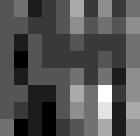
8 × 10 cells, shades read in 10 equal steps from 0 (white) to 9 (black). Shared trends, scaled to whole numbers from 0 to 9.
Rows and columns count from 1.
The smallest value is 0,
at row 6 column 8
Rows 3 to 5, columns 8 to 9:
7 7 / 6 7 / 5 8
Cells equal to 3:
4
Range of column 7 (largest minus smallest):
2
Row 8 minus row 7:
-1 2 0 0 1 2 0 2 0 1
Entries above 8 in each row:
0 0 0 1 0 0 1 2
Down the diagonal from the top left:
6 6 6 7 6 3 5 3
